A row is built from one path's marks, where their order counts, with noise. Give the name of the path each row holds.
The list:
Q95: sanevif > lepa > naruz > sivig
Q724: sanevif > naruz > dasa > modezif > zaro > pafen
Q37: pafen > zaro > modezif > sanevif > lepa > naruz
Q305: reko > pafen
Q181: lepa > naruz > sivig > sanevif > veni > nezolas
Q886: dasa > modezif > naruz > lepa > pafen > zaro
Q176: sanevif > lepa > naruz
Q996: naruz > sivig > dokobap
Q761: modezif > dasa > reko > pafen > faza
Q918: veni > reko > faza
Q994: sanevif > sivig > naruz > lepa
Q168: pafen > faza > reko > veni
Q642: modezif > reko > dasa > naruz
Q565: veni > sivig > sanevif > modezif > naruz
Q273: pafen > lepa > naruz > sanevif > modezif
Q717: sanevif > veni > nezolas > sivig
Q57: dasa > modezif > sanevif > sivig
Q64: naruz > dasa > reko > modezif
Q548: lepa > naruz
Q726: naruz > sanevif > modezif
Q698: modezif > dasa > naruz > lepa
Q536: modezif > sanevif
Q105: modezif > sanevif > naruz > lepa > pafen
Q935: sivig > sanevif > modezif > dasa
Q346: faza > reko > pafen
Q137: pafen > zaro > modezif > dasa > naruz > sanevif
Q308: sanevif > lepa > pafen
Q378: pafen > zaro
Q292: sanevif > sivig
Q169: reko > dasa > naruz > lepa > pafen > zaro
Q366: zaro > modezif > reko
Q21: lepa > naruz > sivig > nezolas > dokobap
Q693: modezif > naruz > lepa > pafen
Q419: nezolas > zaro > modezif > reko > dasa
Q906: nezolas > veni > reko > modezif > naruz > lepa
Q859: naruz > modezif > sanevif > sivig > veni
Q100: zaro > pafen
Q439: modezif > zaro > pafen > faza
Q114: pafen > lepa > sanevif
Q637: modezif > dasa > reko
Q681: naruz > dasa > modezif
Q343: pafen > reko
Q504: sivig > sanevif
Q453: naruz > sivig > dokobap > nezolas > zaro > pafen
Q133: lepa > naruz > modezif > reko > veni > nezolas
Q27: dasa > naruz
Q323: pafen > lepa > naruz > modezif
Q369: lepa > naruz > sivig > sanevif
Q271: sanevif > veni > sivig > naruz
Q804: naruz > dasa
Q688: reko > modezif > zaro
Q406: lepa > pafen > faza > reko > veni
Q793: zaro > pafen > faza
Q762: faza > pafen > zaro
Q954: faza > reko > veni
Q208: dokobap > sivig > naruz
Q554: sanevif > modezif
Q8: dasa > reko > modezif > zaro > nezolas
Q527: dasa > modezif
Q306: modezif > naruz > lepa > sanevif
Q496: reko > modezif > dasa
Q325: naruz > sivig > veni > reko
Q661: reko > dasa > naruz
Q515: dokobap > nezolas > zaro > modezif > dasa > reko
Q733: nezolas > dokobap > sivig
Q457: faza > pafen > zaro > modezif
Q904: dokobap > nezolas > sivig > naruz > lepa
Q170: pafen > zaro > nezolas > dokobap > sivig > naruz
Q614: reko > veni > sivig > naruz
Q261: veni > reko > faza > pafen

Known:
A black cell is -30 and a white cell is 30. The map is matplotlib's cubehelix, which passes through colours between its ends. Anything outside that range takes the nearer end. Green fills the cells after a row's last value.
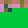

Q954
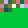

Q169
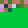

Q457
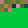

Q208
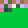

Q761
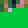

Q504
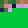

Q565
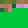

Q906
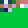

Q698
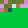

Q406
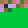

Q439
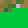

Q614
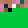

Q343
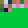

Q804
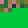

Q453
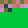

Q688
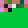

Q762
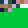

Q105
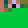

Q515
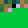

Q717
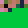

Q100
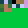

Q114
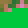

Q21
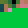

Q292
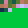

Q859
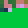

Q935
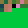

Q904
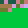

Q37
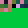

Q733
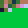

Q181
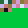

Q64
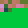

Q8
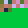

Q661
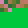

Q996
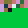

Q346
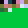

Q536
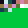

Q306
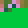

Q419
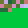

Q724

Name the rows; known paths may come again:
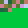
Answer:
Q724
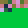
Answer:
Q366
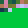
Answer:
Q859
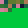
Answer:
Q170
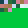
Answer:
Q693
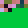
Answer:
Q793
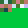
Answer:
Q886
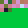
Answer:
Q496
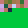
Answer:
Q168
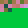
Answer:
Q688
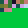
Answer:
Q308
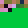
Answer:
Q378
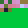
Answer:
Q637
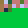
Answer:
Q661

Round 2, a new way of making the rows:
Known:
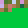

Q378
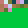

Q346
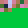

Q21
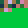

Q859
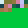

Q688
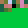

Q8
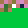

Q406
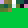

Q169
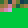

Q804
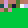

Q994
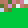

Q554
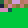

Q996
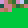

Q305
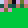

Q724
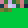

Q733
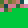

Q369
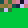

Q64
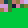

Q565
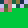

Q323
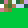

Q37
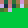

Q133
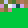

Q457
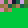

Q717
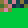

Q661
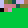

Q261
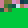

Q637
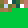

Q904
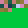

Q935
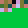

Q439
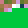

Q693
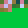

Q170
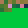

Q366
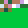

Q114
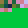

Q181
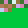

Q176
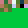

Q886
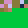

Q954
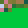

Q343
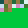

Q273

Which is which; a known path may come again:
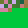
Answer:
Q548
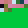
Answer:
Q95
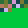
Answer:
Q642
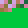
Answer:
Q762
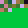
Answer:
Q496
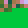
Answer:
Q504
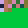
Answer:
Q292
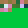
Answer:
Q208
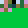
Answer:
Q724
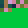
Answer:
Q859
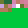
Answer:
Q536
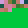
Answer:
Q305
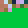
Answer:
Q346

